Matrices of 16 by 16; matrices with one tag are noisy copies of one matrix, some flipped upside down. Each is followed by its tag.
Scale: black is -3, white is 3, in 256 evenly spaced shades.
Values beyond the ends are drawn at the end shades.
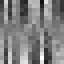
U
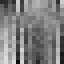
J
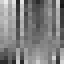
J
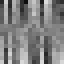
U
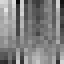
J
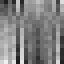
J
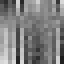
J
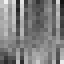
J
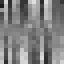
U
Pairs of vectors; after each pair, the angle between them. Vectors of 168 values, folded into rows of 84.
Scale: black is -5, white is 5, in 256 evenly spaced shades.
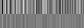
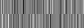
orthogonal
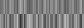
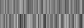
nearly parallel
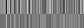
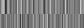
partly aligned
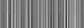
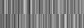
orthogonal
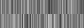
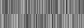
partly aligned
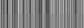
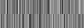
partly aligned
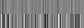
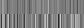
nearly opposite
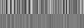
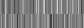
orthogonal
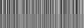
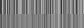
nearly parallel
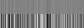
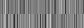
partly opposed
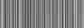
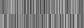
partly aligned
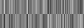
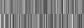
partly opposed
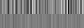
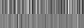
nearly opposite
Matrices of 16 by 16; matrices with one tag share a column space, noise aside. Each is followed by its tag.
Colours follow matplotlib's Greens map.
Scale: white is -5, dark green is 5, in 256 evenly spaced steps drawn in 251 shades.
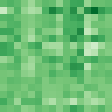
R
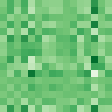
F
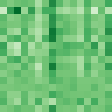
R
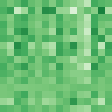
R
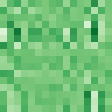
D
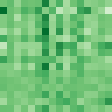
R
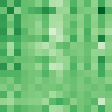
R
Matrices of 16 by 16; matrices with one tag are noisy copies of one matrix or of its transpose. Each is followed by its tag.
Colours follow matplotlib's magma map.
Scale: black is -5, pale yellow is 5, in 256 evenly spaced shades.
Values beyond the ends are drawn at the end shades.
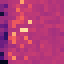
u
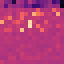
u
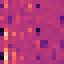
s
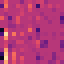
s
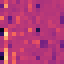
s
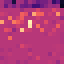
u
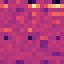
s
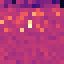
u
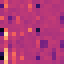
s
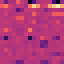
s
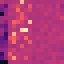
u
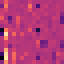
s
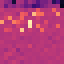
u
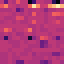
s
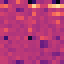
s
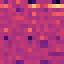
s
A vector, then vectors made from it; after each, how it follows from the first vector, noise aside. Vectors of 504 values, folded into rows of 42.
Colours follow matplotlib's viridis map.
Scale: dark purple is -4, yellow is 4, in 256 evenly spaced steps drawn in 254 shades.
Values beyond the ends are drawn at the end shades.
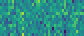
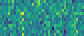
copied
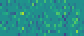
partly zeroed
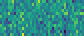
copied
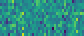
copied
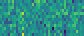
copied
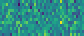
reversed
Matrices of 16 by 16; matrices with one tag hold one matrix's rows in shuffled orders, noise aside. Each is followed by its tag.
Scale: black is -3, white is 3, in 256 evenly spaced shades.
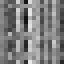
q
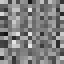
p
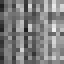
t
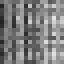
t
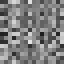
p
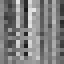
q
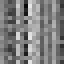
q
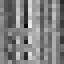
q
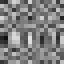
p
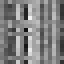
q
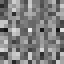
p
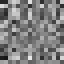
p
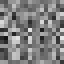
p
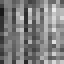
t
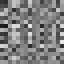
p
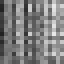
t
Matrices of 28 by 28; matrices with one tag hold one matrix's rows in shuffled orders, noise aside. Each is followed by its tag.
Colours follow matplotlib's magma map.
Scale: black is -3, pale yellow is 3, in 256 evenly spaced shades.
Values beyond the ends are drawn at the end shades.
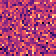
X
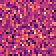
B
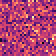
X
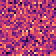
B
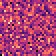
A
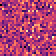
X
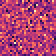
B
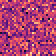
X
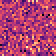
X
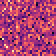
A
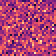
B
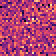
X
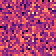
X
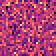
B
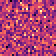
B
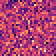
B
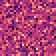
B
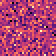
B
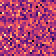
A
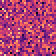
A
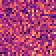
X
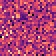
A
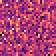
A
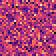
B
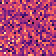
A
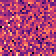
A
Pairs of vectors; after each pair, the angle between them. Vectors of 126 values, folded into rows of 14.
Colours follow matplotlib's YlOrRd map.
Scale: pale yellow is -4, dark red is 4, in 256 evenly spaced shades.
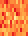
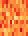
nearly parallel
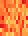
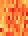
nearly opposite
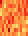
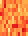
nearly opposite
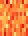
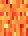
nearly parallel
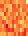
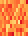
partly opposed
